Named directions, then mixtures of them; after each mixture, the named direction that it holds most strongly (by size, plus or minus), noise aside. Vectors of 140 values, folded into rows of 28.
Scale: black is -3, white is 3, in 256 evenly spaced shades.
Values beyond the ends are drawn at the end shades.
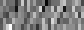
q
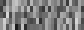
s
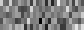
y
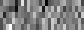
q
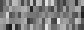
y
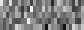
y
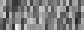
s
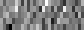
q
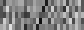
s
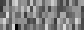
s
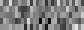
y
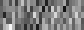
q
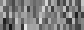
s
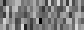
s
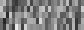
s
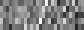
y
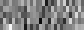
y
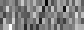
q
